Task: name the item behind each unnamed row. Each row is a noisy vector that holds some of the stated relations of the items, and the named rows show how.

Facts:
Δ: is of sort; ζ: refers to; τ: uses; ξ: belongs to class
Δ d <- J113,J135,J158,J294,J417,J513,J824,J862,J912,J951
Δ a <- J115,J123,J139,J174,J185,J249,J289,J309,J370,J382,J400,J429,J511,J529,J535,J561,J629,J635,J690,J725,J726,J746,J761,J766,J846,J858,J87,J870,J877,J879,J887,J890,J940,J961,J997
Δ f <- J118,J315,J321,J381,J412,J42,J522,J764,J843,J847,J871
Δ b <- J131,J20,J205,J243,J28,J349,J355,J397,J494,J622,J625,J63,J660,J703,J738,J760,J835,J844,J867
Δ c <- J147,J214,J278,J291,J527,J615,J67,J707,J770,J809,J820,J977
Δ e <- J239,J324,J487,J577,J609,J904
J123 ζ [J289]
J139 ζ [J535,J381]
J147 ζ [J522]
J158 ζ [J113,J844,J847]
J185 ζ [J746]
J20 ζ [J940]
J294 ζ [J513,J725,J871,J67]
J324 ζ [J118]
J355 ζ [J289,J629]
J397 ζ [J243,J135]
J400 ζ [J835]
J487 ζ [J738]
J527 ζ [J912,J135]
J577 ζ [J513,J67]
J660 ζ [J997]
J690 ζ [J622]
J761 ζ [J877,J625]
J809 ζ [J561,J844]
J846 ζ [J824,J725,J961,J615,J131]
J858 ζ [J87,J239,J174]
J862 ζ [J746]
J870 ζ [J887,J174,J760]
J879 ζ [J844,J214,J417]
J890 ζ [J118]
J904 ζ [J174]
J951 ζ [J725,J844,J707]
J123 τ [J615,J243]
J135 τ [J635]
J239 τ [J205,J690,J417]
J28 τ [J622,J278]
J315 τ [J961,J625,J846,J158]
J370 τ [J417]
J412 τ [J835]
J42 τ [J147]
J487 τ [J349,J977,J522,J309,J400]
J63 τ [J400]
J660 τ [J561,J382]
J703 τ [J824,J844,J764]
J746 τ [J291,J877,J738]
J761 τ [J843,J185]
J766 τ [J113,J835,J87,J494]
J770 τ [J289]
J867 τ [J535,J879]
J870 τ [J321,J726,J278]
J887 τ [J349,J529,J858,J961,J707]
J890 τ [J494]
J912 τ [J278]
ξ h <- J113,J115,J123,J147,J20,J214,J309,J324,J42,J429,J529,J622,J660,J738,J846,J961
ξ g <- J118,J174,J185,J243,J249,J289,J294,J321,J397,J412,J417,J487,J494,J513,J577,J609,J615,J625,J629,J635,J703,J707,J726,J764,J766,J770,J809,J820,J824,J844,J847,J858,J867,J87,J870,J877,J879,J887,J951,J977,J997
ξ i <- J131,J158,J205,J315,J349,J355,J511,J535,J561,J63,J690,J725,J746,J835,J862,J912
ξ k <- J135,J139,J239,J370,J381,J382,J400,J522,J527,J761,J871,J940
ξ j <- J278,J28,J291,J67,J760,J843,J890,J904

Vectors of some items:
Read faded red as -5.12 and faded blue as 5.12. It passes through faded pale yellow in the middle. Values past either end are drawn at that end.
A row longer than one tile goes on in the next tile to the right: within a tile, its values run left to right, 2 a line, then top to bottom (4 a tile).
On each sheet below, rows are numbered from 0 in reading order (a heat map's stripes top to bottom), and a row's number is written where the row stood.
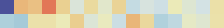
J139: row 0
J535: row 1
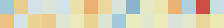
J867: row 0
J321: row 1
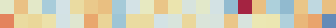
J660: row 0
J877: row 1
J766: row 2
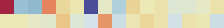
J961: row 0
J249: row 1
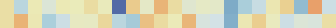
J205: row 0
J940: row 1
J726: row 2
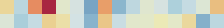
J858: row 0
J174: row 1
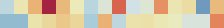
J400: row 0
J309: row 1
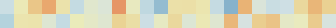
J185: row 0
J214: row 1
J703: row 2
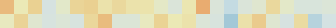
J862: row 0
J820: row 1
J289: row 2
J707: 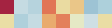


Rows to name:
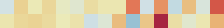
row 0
J609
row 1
J487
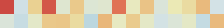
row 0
J977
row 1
J147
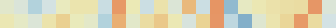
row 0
J513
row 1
J63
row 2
J381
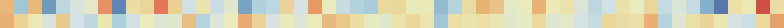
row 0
J760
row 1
J382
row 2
J622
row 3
J844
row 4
J397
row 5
J847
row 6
J912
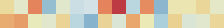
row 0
J904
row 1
J291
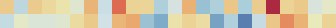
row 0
J764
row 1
J113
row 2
J522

